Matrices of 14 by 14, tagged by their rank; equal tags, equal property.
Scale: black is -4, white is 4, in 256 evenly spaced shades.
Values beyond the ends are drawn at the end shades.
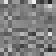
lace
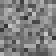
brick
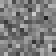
brick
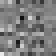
lace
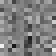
lace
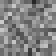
brick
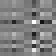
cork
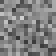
brick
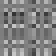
cork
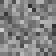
brick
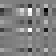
cork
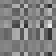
cork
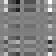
cork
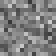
brick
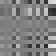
cork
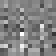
lace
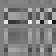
cork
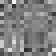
lace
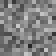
brick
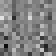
lace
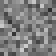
brick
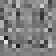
lace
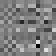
lace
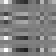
cork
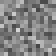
brick
